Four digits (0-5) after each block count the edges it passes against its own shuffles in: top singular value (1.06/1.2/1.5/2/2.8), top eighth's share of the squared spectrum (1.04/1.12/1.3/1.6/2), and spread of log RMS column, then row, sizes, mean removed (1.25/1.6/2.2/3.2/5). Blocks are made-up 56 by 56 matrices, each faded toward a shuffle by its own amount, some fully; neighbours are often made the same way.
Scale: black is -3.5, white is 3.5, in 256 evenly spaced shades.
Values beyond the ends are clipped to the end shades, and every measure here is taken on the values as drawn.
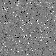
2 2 0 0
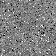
0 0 0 0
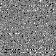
2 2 0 2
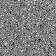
0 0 0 0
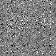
1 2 2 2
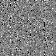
1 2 2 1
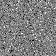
0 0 0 0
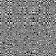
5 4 3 3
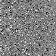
3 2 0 1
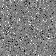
2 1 0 0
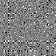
4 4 2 2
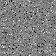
2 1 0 0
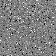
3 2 0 0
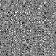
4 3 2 2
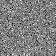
2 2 0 0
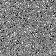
0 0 0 0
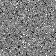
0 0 0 0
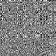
4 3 2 2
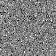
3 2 0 0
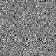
4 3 1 2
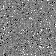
1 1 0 0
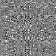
4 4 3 2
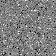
1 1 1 0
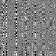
4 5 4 2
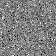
2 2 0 0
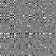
4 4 2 2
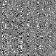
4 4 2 1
